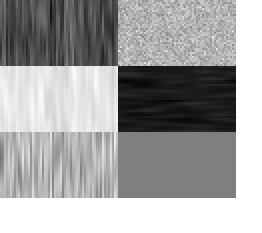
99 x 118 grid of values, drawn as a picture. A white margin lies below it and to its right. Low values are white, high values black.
It is made of 3 by 2 panels. Panel 1,1: high, streaked downward. Panel 1,2: low, fine-grained. Panel 2,1: very low, streaked downward, faint in contrast. Panel 2,2: very high, streaked across, faint in contrast. Panel 3,1: low, streaked downward. Panel 3,2: middling, flat.
